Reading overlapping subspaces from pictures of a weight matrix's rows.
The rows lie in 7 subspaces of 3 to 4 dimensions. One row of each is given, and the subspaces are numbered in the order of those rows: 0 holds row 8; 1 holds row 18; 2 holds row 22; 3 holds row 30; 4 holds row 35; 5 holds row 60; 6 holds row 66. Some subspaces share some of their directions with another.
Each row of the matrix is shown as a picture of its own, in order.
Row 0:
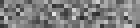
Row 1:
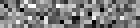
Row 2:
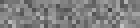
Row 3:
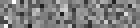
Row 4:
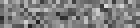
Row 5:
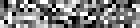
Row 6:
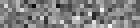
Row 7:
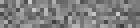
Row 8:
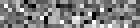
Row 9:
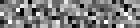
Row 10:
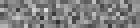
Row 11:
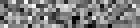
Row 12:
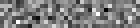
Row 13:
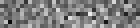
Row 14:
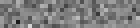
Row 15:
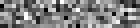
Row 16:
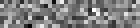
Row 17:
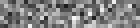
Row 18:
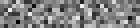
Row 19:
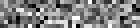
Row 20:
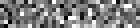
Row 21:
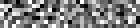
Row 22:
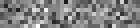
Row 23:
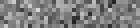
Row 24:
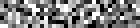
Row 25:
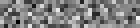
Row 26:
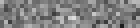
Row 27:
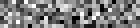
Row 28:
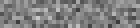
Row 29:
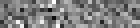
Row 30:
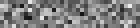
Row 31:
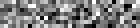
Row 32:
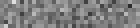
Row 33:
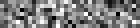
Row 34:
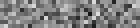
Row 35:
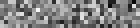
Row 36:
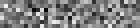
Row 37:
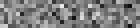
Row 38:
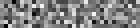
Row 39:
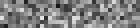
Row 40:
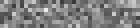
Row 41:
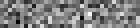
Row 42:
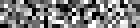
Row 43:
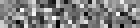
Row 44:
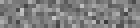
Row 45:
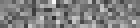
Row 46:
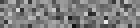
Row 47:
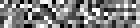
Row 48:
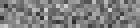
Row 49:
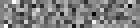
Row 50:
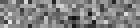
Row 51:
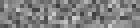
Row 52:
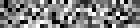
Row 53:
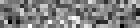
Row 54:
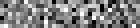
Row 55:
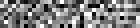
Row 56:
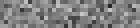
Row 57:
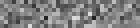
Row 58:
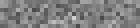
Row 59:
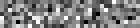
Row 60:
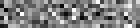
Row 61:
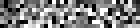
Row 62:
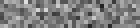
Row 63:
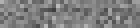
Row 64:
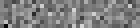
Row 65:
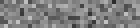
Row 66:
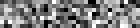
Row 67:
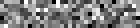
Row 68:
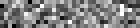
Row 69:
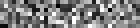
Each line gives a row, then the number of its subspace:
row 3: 0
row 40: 3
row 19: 6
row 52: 2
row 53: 6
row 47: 1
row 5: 3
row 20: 5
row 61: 2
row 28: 3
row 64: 0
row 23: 4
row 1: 0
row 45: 4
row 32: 0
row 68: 3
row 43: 4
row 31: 6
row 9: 4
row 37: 5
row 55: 1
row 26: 6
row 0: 5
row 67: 3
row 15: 3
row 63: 2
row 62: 3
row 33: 4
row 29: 4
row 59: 3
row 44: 4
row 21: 3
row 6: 0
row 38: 0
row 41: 1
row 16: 1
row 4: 3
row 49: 0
